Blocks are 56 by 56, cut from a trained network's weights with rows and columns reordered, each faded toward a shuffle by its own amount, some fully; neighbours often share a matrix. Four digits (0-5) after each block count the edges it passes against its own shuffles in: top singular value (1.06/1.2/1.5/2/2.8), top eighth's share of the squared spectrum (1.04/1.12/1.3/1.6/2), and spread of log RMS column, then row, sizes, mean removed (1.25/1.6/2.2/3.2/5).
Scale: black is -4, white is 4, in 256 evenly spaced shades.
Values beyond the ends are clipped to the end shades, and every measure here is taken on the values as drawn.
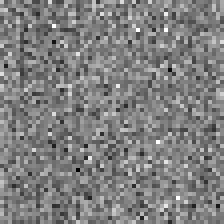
2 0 0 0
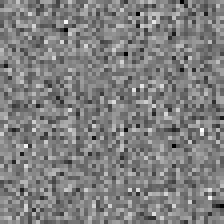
1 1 0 1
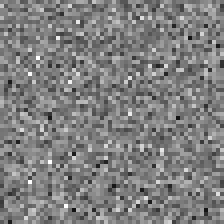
0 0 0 0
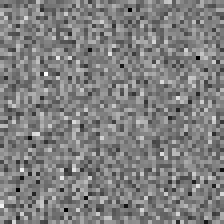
0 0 0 0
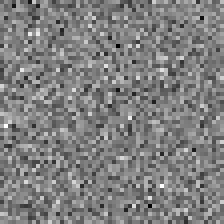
0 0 0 0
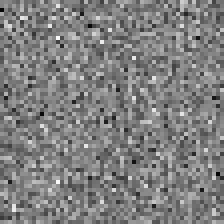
1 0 0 0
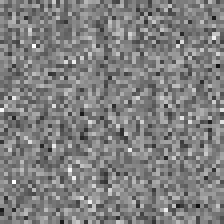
1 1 0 0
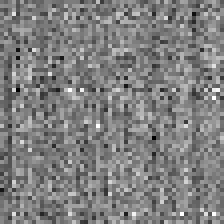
3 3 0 2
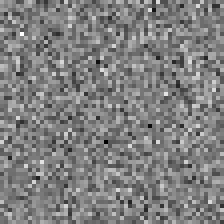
0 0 0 0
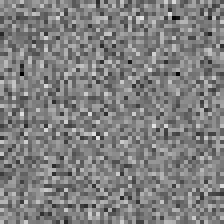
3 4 2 1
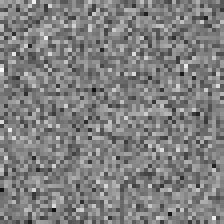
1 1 0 0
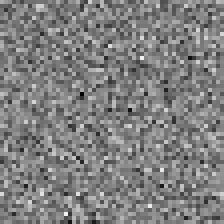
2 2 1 0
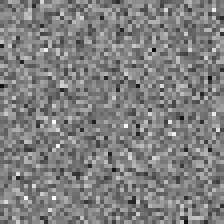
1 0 0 0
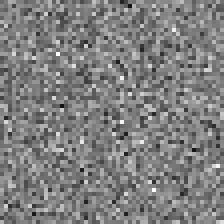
0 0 1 0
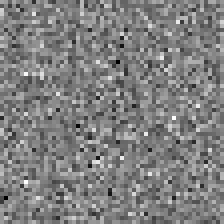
0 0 0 0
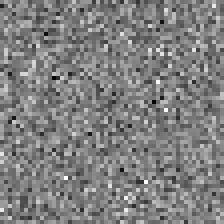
0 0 0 0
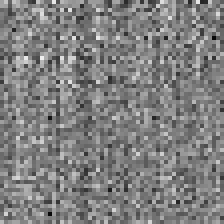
3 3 1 2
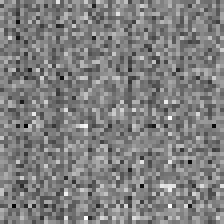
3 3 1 2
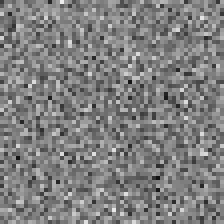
0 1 0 0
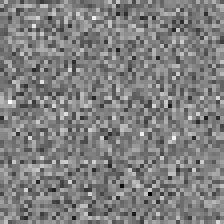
2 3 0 2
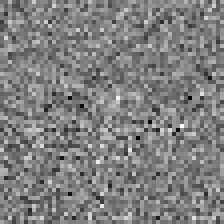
2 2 0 1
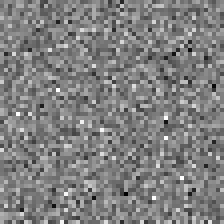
2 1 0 0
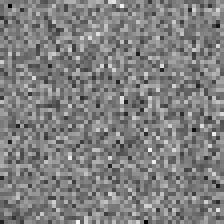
0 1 0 0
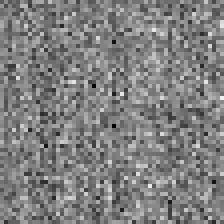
2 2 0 1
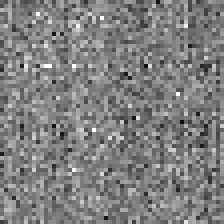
3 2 0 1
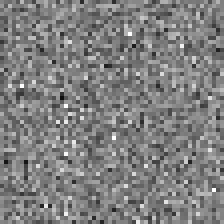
1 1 0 0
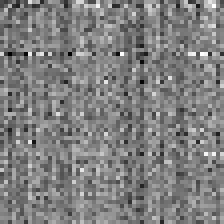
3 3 1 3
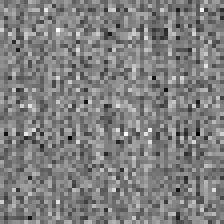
3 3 0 2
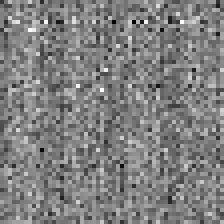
3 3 0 1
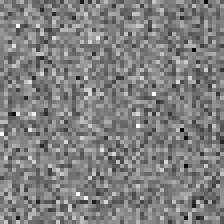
2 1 0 1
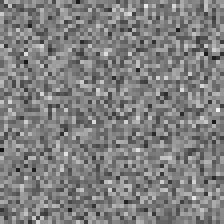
0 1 0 0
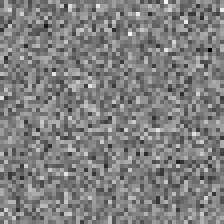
2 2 0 0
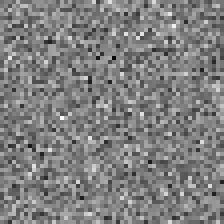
1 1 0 0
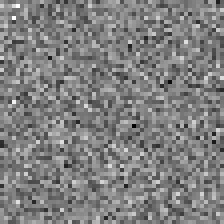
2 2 0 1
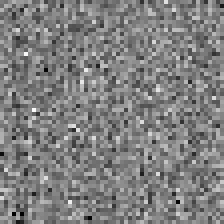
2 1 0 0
